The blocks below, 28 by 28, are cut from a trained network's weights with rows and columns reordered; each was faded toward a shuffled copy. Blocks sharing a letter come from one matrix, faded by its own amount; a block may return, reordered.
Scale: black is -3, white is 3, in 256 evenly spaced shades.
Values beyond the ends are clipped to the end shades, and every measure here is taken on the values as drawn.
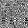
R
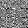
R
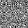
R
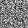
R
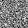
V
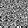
R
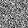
V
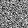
V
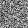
V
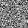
V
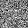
V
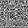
R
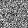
V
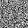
V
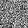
V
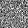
V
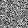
V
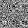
R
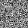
R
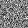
V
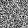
V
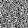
V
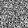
R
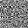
R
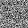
V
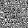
R
